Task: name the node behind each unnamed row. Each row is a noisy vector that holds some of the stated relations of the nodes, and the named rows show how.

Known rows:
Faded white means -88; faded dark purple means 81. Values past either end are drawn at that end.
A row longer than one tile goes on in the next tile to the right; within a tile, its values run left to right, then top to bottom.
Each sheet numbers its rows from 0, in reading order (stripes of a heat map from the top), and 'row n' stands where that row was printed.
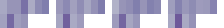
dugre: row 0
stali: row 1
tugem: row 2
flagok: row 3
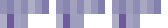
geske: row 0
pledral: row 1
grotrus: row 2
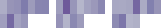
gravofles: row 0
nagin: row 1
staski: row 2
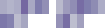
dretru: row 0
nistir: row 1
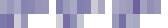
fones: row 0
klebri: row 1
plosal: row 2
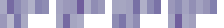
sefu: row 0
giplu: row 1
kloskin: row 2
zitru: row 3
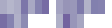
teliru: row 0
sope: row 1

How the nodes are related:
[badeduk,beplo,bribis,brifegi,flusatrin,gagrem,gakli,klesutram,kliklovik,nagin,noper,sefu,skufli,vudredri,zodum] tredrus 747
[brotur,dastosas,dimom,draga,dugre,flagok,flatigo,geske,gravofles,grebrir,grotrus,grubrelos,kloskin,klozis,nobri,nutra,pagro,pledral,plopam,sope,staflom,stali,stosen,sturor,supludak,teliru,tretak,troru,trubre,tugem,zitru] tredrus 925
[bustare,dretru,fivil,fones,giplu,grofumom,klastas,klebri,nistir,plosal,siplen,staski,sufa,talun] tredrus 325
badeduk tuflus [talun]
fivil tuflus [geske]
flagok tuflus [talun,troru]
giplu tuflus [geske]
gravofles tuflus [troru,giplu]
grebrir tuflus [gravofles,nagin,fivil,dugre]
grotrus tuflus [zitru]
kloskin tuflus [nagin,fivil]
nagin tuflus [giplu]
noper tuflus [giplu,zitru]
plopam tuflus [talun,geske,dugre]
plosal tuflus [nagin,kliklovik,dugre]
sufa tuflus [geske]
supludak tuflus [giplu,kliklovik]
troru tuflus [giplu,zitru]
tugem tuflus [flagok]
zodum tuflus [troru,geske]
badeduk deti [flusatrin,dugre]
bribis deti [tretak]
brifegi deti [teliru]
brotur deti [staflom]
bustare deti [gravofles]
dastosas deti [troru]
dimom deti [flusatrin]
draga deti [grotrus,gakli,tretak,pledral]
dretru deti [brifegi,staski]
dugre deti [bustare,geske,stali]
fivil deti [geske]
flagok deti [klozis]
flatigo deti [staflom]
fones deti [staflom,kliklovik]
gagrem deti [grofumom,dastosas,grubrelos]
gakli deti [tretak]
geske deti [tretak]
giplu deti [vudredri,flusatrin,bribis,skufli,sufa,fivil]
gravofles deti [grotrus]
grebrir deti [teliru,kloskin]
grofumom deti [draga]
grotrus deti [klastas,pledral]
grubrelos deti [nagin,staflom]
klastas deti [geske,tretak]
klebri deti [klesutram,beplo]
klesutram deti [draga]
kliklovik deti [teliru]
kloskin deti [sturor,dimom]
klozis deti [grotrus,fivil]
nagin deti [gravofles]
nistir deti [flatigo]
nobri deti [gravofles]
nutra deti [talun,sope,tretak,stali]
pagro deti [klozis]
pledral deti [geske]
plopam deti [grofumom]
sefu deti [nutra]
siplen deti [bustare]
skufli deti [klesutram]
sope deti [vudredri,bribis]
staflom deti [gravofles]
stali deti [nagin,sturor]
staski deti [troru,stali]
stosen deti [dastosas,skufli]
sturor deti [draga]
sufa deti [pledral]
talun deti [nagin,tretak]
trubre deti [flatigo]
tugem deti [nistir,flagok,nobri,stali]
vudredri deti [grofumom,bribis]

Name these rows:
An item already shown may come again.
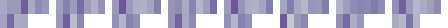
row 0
talun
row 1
siplen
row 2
badeduk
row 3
dimom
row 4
badeduk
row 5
kliklovik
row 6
staflom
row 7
skufli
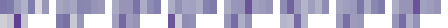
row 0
beplo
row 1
fones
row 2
dugre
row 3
brifegi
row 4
bustare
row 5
klesutram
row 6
sturor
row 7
bustare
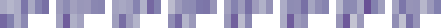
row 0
teliru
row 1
grubrelos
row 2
troru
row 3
brotur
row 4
siplen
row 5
pagro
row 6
trubre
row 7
flusatrin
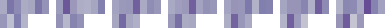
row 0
gagrem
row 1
badeduk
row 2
giplu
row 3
plosal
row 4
sope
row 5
plopam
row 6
trubre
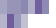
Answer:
plopam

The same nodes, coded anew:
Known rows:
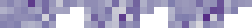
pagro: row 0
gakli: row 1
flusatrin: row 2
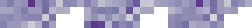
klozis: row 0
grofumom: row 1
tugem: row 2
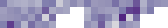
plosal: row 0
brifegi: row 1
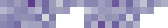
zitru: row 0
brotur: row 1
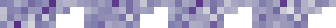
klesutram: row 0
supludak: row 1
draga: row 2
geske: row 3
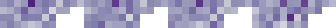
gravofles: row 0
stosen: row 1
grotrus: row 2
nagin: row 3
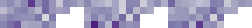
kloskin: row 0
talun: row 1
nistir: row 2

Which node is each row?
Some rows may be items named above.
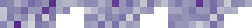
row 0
klesutram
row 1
staflom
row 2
klozis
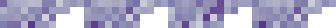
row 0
fones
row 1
klebri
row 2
gagrem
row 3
giplu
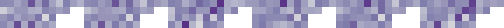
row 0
grubrelos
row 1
trubre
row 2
klesutram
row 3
dugre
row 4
stosen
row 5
skufli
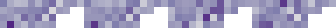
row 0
bustare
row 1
siplen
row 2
sefu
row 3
sope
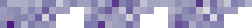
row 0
staski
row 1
sturor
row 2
nutra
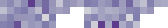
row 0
plopam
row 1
flatigo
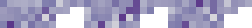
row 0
dretru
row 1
gagrem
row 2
plopam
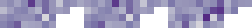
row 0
kloskin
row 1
kloskin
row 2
kliklovik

